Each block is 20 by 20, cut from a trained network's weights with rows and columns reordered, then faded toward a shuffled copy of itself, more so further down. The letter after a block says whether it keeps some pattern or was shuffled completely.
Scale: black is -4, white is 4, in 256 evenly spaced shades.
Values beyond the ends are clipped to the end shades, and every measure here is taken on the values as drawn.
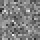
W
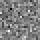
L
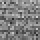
W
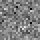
L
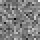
L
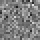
W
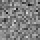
L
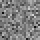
L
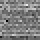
W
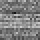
W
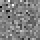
L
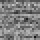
W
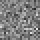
L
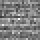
W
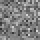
L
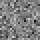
L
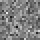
L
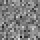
W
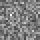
L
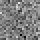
L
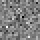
L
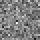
L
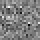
W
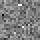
L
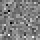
L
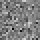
L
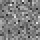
L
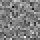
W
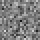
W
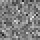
W
